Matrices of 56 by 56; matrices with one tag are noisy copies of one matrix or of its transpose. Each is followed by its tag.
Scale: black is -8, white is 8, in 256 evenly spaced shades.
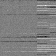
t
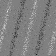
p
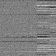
t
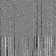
t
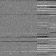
t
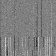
t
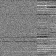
t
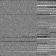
t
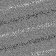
p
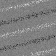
p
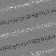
p
